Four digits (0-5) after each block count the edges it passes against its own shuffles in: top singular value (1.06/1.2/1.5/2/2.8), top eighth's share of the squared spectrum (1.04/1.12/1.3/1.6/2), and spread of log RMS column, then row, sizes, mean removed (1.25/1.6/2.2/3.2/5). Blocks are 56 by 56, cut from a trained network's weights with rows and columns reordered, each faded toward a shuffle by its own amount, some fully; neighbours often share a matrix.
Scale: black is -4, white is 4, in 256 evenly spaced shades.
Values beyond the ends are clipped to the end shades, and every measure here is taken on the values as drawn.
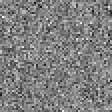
0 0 0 0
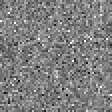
0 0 0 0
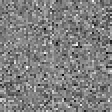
2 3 1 1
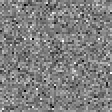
0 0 0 0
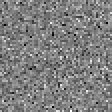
0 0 0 0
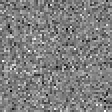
0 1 0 0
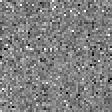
1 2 0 1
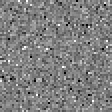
0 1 0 0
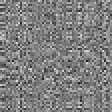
4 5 3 2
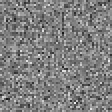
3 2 1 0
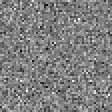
1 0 0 0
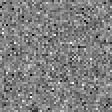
1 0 0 0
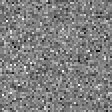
1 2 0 0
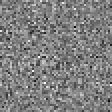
2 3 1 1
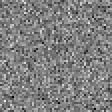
1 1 0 0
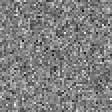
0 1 0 0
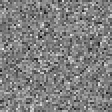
2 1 0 0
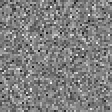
0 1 1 0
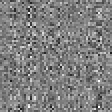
4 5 3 3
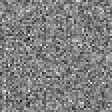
3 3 1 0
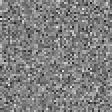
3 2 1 0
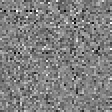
2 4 2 2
